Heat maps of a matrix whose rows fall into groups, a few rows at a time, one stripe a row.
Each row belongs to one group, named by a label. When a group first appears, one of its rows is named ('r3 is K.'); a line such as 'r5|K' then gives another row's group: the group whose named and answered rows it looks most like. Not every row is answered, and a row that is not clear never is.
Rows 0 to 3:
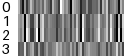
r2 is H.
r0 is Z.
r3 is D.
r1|H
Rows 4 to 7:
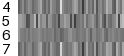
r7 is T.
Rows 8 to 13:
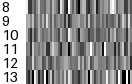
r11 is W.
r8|Z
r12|D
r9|D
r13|H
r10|Z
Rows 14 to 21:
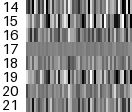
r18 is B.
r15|W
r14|H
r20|T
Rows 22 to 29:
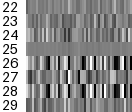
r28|W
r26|W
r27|Z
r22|T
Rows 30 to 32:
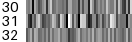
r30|H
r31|Z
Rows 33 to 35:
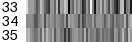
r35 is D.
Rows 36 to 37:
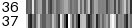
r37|Z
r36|D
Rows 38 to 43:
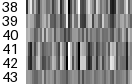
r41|Z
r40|D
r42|Z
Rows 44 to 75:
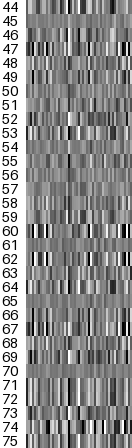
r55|W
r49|H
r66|H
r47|H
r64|B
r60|H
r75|B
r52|Z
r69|Z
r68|D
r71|B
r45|T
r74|W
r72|B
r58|D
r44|B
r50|B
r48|D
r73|Z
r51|W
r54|T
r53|B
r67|H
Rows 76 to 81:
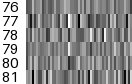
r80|B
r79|T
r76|D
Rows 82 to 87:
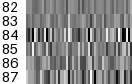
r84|H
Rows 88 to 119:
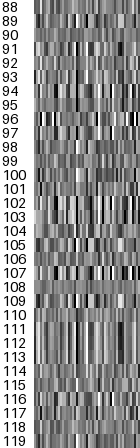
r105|Z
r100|Z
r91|B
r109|Z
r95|W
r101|H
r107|W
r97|W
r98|Z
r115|T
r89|Z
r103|W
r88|D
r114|D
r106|T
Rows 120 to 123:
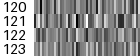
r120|H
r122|Z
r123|D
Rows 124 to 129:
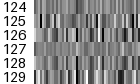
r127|T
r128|W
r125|H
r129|B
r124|B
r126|W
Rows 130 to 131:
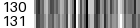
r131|Z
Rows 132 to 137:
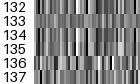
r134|Z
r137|H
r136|W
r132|Z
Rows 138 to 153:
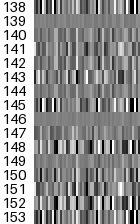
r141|Z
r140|T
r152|W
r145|H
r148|W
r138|H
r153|H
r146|T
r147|D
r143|B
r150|H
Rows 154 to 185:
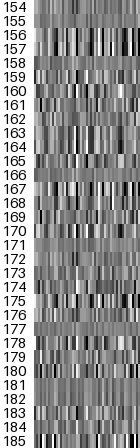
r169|H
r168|W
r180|H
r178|Z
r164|B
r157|W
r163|B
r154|D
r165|Z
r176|D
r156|W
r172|D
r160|Z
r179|D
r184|T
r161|H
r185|H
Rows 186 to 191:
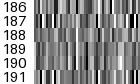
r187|H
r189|Z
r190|Z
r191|H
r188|T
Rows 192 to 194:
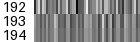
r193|T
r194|T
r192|B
